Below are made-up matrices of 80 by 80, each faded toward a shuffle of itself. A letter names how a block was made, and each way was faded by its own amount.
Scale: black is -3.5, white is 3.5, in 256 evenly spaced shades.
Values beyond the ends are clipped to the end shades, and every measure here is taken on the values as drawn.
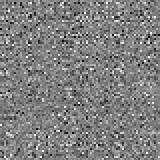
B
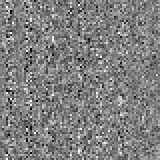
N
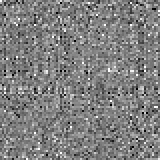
B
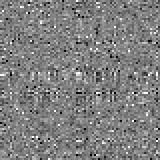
B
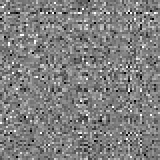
B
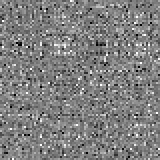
B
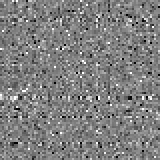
B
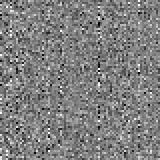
N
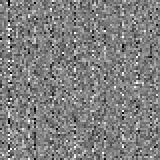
N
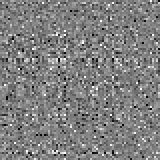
B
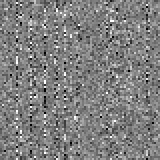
N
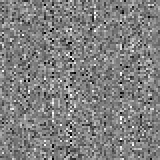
N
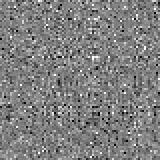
B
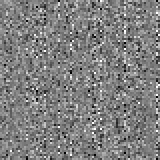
N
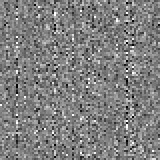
N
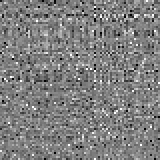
B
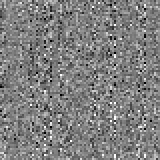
N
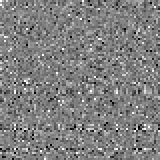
B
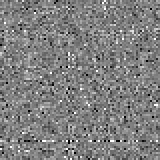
B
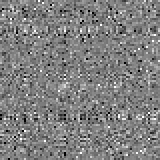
B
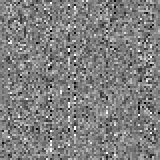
N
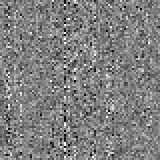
N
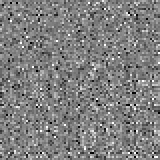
B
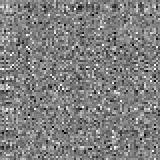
B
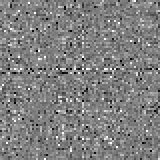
B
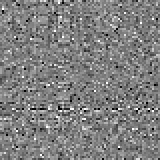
B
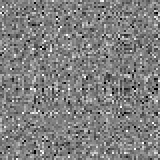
B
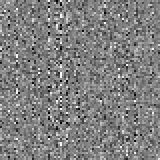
N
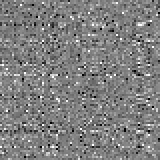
B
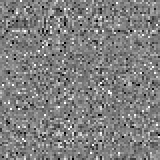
B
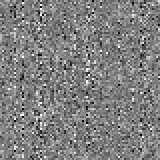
N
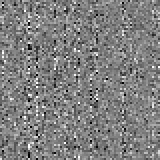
N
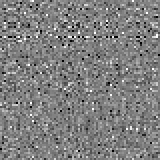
B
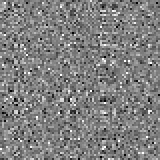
B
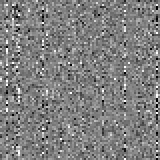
N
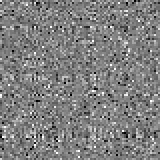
B
